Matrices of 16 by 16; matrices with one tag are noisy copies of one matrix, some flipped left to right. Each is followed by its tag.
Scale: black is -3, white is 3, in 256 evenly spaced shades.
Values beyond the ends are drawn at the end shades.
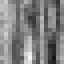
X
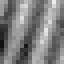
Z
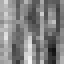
X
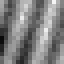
Z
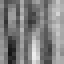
X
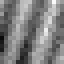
Z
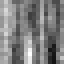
X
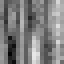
X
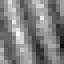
Z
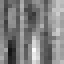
X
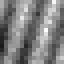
Z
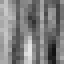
X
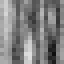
X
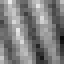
Z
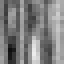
X
